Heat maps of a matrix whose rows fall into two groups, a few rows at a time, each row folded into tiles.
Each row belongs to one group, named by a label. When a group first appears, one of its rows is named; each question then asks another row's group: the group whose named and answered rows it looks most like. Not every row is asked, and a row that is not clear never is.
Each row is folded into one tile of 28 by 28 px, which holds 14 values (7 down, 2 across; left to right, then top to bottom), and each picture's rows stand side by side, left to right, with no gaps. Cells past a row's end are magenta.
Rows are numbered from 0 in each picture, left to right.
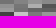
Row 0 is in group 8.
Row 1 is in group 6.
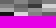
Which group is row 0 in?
8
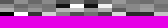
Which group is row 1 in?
8
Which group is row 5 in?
8
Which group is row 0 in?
8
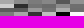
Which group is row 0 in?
6
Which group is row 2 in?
8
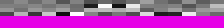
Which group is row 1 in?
8
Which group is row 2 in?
8
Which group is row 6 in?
8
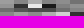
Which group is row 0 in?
6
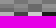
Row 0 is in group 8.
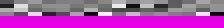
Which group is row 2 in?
8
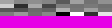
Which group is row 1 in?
6
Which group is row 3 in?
8
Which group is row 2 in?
8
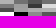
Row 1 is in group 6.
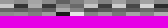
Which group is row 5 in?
6
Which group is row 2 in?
8
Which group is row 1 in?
6
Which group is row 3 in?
6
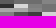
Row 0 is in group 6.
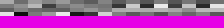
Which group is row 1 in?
6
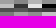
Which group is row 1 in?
6
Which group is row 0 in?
6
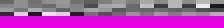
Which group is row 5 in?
6
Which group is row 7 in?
6
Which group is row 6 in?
6
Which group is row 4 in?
6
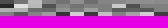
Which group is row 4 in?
6
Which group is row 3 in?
8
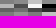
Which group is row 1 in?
6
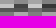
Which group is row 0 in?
6
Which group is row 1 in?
6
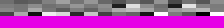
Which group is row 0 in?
8
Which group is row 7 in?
8
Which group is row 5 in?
8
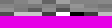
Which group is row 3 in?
8
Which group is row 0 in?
8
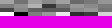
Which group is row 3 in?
8
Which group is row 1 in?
6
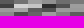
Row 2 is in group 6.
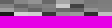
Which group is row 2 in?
6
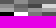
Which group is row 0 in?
8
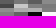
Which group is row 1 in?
8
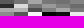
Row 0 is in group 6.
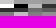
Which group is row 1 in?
6
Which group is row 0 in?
6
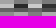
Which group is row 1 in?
6
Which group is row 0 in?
6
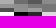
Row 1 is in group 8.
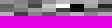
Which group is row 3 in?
6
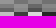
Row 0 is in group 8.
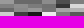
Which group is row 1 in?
8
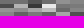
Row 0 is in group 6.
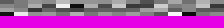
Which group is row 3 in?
6
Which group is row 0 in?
8
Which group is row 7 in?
6
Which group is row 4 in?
6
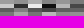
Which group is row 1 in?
6
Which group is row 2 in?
6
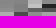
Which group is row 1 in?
6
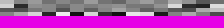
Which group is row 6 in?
6
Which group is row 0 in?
6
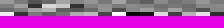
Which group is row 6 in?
8
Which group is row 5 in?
8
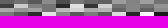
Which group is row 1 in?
8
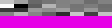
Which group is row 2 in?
8
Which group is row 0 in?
6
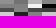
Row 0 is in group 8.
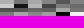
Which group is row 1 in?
6
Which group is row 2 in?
8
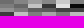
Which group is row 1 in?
6
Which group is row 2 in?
6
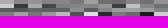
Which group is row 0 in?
6
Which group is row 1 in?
6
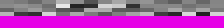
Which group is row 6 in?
8
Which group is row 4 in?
6
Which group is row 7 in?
8
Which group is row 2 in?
6
